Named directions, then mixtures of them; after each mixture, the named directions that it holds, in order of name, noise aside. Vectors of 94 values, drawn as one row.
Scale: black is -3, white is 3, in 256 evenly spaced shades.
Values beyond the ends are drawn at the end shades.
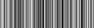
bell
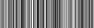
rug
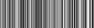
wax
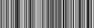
wax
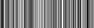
bell, wax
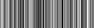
bell, wax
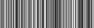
rug, wax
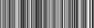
wax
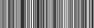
rug, wax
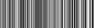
wax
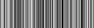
bell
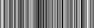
bell, wax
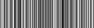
bell, rug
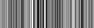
bell, rug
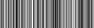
rug, wax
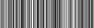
rug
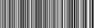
wax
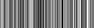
bell, wax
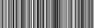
rug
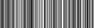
bell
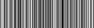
bell, rug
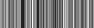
rug, wax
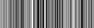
bell, rug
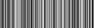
bell, wax
